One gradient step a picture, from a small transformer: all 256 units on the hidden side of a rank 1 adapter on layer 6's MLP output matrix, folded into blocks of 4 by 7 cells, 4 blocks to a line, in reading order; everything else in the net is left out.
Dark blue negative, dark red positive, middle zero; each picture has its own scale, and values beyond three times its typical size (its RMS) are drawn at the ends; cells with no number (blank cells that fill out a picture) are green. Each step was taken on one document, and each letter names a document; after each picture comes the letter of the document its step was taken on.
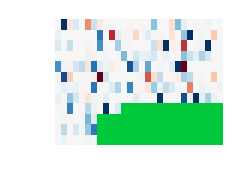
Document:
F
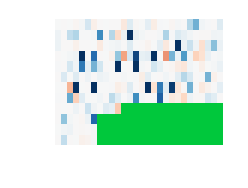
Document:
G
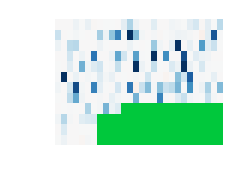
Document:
G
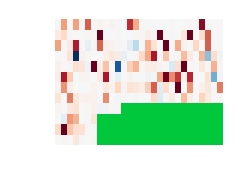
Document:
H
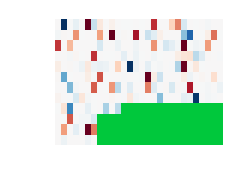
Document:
F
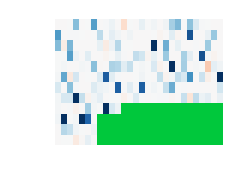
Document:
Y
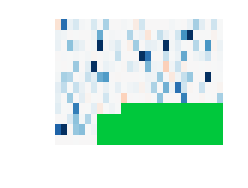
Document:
H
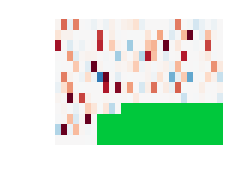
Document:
H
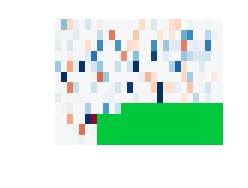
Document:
F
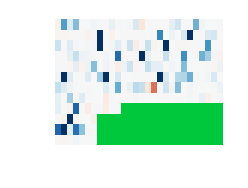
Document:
H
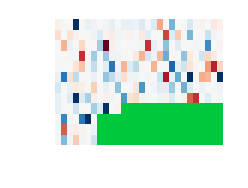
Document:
Y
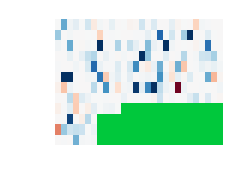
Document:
H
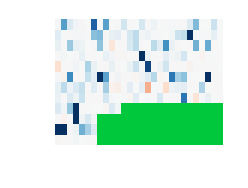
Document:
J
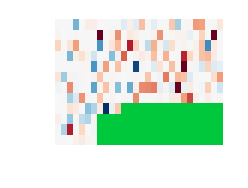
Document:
G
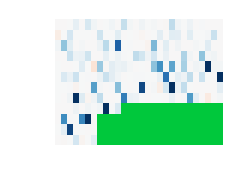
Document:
Y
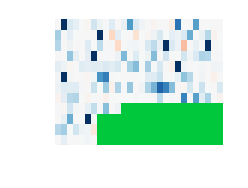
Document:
F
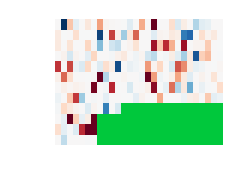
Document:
F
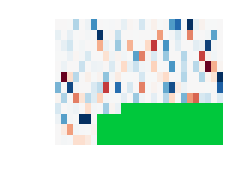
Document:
Y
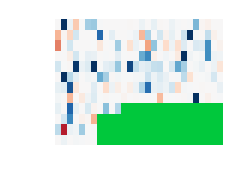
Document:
H
